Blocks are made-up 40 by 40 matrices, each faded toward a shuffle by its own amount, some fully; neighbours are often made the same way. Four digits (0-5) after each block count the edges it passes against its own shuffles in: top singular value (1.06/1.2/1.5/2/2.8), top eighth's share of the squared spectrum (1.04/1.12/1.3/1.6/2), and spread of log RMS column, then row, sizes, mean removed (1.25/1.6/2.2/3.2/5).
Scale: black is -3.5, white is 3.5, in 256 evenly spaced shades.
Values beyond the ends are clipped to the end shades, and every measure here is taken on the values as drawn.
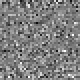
0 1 0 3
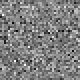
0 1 0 2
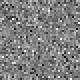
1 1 0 0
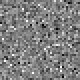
0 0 0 0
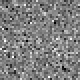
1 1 0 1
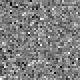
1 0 0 0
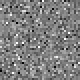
0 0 0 0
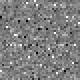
1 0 0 0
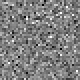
0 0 0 0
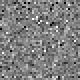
0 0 0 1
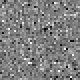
0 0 0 0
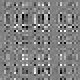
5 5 4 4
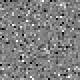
1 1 0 0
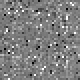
2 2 0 0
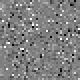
1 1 0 0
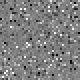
0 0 0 0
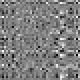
4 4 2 3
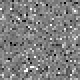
2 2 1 1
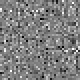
3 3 0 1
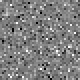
0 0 0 0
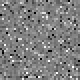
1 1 0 0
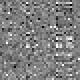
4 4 2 1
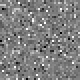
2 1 0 0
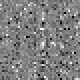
3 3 1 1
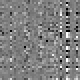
4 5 3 2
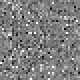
2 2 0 0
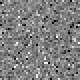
1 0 1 0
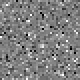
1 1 0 0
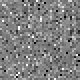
2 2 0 0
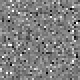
1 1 0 0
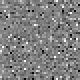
2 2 0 0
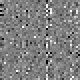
3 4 2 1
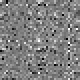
3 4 2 2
